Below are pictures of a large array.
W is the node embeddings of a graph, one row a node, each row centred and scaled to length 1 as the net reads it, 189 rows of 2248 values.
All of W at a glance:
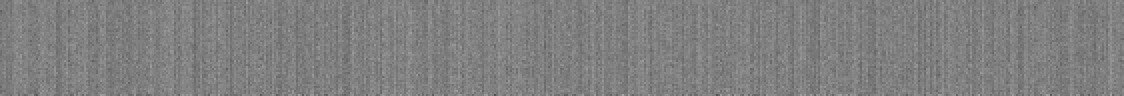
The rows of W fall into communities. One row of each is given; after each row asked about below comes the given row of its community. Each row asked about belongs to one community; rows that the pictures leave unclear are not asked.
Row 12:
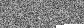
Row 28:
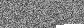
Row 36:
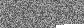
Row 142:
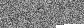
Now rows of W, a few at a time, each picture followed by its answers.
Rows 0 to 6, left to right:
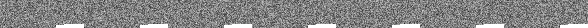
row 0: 36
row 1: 36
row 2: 28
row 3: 12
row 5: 36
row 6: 36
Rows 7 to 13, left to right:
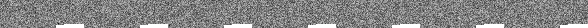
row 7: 12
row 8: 142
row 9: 12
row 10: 36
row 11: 142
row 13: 12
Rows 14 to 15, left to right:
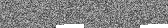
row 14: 142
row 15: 28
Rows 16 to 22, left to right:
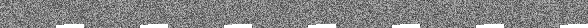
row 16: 12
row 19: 36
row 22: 142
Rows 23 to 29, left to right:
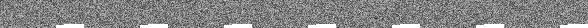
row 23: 12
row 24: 12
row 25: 28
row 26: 142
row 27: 142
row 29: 12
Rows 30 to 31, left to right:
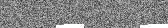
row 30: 12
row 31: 142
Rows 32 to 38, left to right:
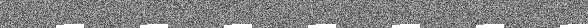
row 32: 36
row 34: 12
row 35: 28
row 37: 28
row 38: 36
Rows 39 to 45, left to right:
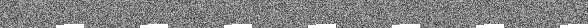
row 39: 142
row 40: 28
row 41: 28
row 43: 36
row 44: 12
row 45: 142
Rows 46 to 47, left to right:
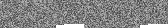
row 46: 142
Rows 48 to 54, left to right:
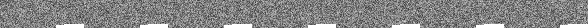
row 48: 142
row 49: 36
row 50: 36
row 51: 12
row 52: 36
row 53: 28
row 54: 28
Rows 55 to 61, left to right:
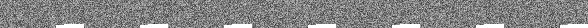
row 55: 12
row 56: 36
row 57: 12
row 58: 142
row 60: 12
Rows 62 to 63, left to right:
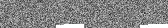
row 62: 36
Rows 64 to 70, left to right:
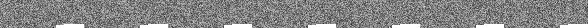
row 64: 28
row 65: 142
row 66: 12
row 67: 142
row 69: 12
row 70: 12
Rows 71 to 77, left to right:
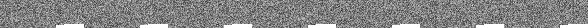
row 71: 36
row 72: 142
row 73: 36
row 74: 12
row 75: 28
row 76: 142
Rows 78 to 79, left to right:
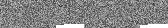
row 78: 12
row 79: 12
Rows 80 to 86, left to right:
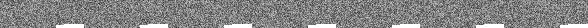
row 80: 28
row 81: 36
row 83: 12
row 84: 36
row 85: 12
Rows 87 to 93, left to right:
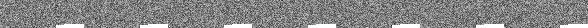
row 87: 36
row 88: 142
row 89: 36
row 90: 36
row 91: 142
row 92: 28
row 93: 142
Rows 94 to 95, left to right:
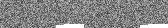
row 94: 36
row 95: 36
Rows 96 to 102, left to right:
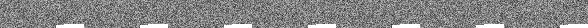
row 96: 28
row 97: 142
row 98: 36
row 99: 142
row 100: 28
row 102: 142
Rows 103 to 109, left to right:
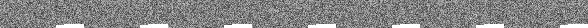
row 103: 36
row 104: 142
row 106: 142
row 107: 142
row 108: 142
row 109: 28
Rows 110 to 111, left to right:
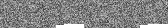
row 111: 12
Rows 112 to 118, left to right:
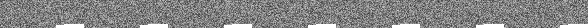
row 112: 28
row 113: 12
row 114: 28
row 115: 36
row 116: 28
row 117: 28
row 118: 36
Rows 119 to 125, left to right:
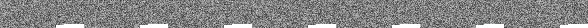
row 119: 28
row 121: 142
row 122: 12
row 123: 12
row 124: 12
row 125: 142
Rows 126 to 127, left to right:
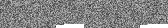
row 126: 12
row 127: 28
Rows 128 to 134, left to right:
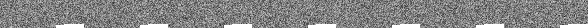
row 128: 142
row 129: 36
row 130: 28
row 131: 28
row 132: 36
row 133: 36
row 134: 142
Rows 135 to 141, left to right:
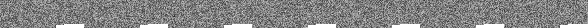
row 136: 36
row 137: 12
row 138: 12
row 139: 12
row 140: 36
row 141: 12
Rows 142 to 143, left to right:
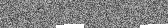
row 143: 36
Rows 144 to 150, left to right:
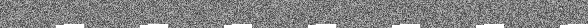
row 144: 12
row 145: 12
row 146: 12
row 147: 28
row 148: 12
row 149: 142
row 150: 36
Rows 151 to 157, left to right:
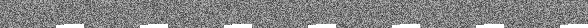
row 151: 142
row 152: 142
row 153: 142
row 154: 36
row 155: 36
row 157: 28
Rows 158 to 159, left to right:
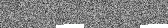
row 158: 36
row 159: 28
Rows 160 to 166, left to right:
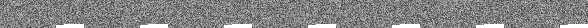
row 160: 12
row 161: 28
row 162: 36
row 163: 36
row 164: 36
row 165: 142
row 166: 36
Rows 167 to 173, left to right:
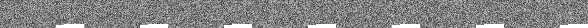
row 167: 28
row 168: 28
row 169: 12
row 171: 36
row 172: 142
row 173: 142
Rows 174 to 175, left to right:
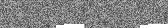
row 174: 12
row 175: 12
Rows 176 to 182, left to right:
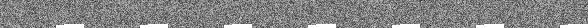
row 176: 12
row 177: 142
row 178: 28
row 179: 36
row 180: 142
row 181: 142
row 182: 142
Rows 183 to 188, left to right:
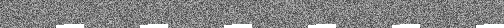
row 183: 28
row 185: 12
